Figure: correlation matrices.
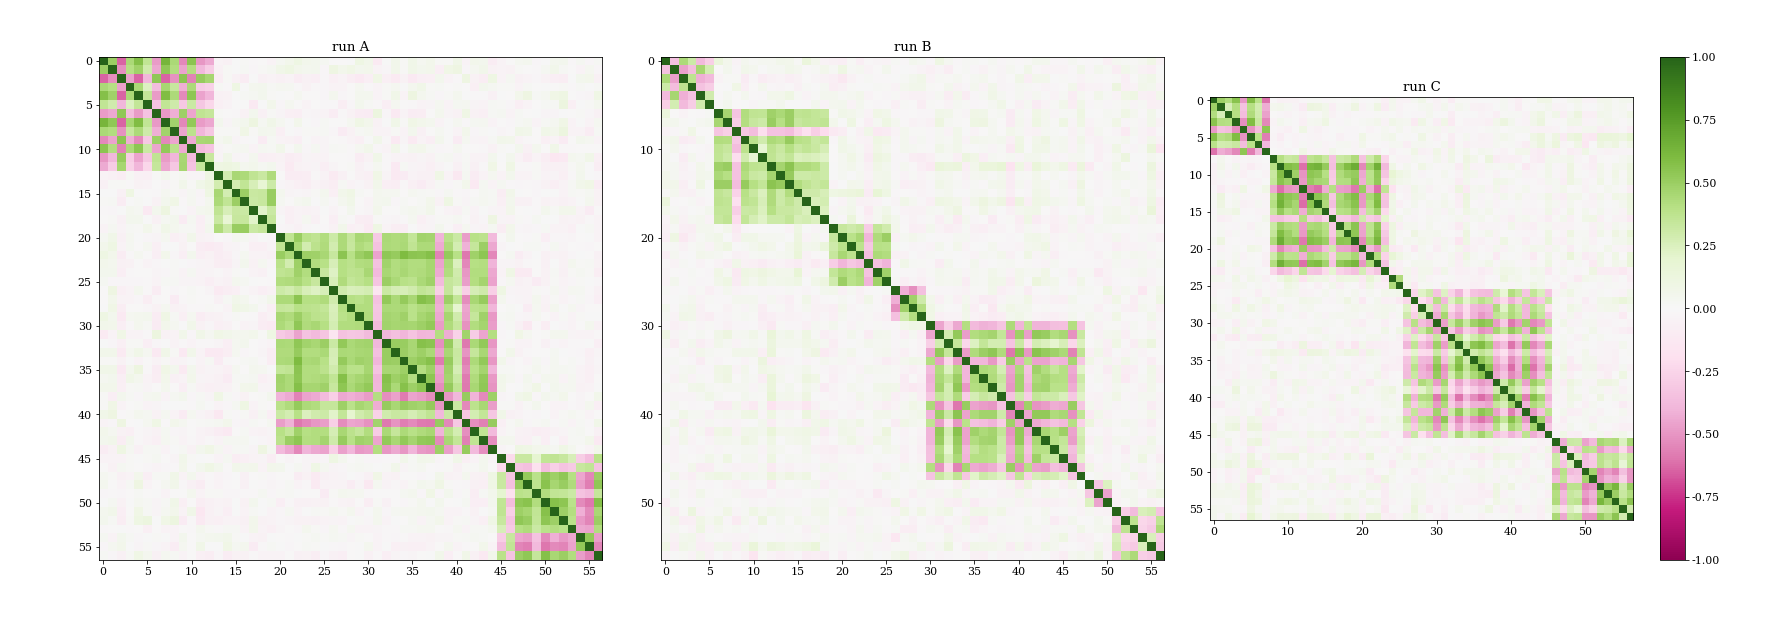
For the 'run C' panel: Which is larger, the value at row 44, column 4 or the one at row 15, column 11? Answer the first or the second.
the second
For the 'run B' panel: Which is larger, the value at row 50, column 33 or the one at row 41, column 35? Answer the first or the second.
the first
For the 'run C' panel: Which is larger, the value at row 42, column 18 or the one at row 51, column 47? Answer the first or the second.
the second
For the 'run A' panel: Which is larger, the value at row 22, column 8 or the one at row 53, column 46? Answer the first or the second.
the first
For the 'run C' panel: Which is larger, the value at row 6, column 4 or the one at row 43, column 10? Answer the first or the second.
the second
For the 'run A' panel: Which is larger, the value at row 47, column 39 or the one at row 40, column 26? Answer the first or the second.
the second
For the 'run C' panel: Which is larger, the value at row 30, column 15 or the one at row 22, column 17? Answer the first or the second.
the second
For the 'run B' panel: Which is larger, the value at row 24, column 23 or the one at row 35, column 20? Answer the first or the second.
the second
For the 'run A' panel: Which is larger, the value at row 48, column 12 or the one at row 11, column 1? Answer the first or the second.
the first
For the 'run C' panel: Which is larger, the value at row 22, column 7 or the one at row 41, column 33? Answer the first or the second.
the first
